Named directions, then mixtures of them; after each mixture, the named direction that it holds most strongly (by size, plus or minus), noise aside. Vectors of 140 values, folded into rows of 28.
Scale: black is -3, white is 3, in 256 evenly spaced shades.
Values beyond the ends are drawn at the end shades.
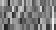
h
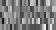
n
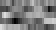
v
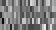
n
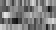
v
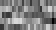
v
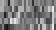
h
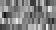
v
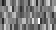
n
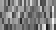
h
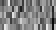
h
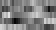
v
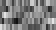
v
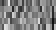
h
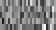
n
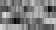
v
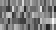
h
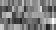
v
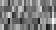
h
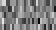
n
